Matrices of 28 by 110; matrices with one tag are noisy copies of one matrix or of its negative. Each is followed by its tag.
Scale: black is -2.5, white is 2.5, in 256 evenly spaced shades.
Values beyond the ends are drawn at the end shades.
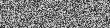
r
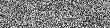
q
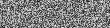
r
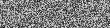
r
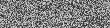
q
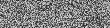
q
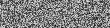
r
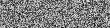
r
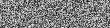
r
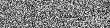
q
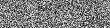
q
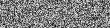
r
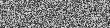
r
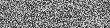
q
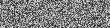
r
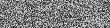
q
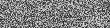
q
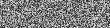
r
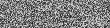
q
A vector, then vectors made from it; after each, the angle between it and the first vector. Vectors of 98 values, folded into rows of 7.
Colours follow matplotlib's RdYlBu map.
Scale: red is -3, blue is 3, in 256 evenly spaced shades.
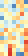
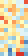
nearly opposite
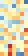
nearly parallel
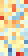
nearly opposite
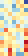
nearly parallel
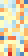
nearly parallel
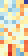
nearly parallel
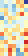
nearly parallel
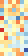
partly opposed
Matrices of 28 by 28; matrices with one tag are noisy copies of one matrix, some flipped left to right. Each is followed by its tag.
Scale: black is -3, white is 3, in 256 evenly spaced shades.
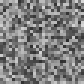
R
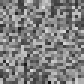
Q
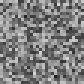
R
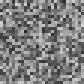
R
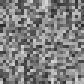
Q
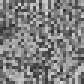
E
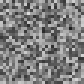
R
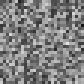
Q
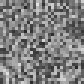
E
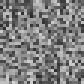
Q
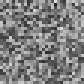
R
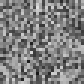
E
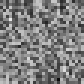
Q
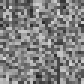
Q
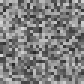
R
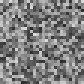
R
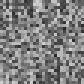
Q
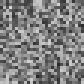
Q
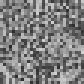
E
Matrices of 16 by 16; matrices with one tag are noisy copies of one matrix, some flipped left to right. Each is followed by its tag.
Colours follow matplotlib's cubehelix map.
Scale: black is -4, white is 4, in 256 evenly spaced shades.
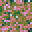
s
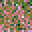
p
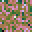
s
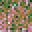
p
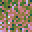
p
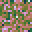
s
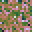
s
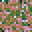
s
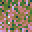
p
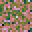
s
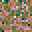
s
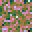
s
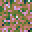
s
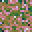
s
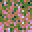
p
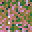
p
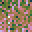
p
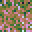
p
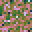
s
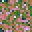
s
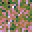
p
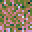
p
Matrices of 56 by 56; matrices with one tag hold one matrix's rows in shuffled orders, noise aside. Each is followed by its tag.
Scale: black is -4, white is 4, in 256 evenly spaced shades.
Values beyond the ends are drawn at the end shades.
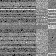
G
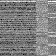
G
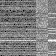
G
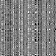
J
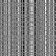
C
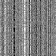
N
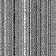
N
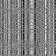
C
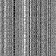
N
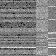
G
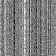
N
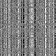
C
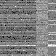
G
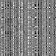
J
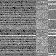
G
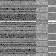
G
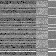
G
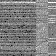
G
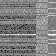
G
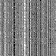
N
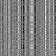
C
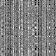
J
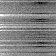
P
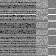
G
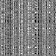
J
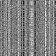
C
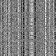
C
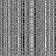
C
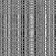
C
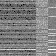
G
